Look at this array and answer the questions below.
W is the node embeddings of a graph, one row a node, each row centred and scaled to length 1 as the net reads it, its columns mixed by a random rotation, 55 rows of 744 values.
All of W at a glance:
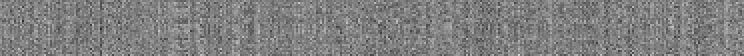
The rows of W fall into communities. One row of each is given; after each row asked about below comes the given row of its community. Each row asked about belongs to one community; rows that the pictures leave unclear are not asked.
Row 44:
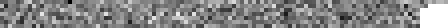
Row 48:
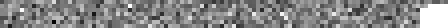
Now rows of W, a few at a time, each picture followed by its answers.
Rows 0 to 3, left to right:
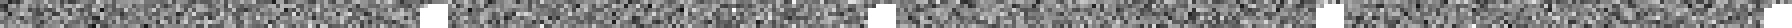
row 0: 44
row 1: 44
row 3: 48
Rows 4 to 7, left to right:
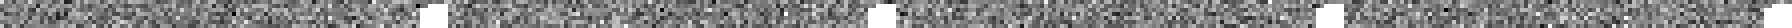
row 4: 44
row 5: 48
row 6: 44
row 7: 44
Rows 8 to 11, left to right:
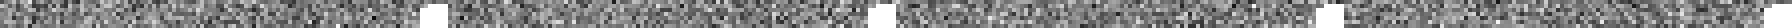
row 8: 48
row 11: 48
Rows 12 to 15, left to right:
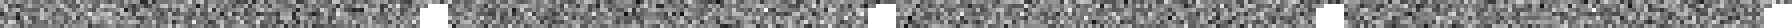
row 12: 48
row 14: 48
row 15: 48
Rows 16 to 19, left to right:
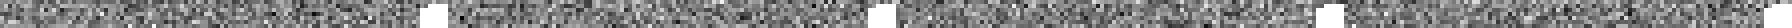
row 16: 44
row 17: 48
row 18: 44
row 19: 44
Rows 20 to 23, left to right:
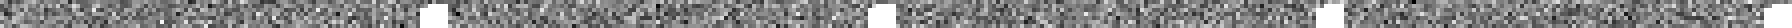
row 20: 44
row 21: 44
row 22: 44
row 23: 44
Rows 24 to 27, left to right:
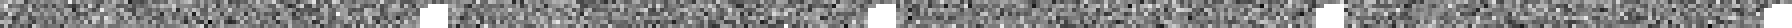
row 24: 48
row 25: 48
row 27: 44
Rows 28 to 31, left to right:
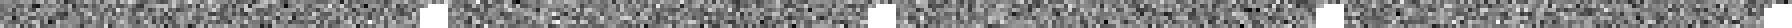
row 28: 48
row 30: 48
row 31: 48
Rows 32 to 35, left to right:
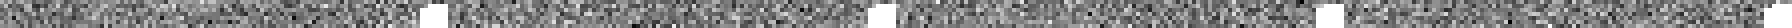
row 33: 48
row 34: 48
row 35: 44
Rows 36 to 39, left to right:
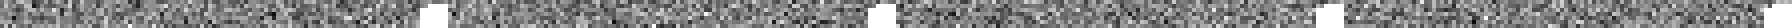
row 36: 48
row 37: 44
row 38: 44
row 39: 44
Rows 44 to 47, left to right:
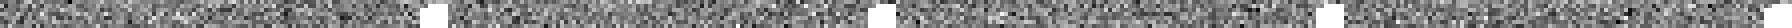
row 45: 48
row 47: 44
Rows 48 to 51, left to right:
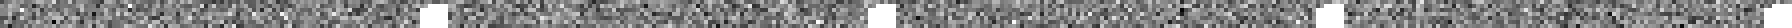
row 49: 48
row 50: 44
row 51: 44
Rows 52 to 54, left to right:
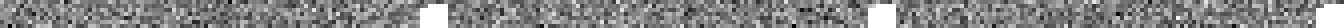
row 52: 48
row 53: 48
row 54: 44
